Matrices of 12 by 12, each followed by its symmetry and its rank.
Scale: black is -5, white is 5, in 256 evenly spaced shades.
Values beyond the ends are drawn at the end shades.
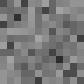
symmetric, full rank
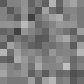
symmetric, full rank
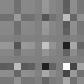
symmetric, rank one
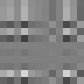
neither, rank one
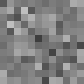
symmetric, full rank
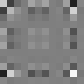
symmetric, rank one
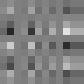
neither, rank one
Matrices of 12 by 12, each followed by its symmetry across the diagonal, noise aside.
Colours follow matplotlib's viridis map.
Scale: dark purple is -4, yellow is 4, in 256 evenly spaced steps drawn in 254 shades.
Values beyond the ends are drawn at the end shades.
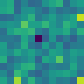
symmetric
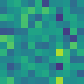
neither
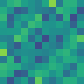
symmetric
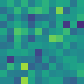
antisymmetric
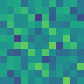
symmetric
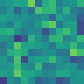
neither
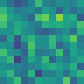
antisymmetric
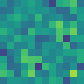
symmetric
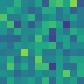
neither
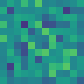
symmetric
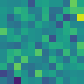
antisymmetric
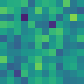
neither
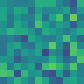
antisymmetric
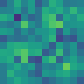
symmetric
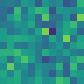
neither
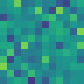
antisymmetric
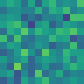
antisymmetric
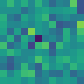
neither
